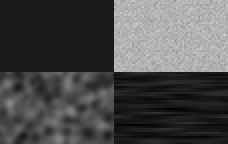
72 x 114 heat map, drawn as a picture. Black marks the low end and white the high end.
The table splits into 2 rows of 2 panels. Panel 1,1: very low, flat. Panel 1,2: high, fine-grained, faint in contrast. Panel 2,1: low, blotchy. Panel 2,2: very low, streaked across, faint in contrast.
